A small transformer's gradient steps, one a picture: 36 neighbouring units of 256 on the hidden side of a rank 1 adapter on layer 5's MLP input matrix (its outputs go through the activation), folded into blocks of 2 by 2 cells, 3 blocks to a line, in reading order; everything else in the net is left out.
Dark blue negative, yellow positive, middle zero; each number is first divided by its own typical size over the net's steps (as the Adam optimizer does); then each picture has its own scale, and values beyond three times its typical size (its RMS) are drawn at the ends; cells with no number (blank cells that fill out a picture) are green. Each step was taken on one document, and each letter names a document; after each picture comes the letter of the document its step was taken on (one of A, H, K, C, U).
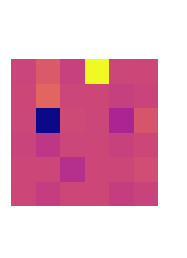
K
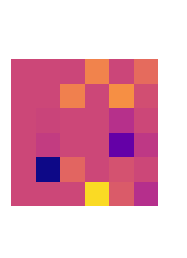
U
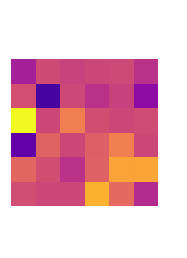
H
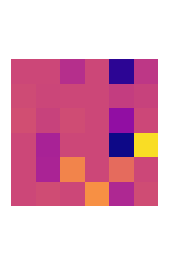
U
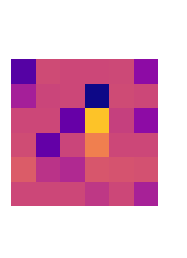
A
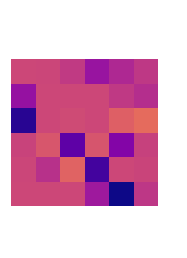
U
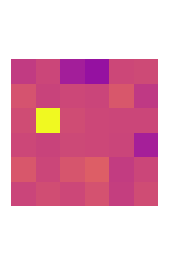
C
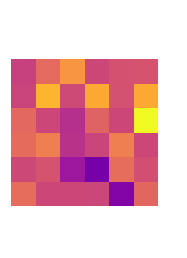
H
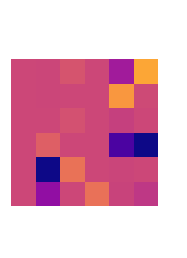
U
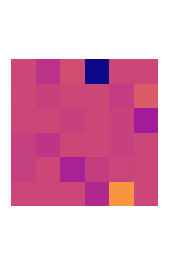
K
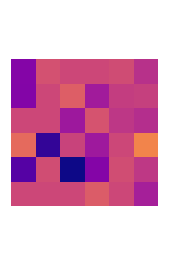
A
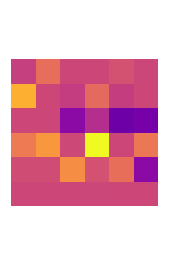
A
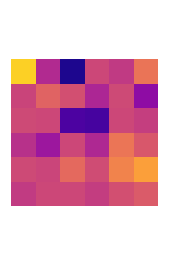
H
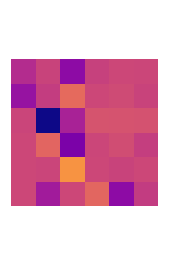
K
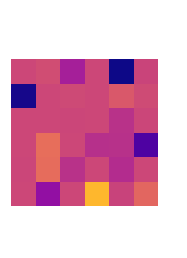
U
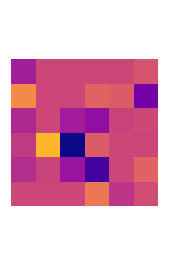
A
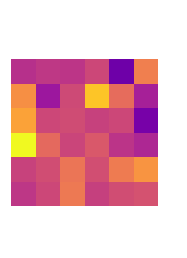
H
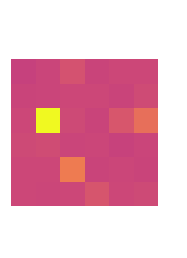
K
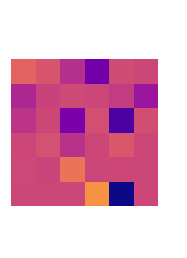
K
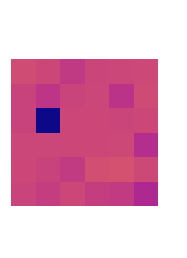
C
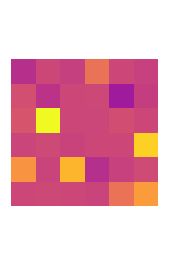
C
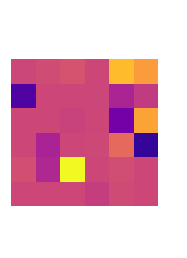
U
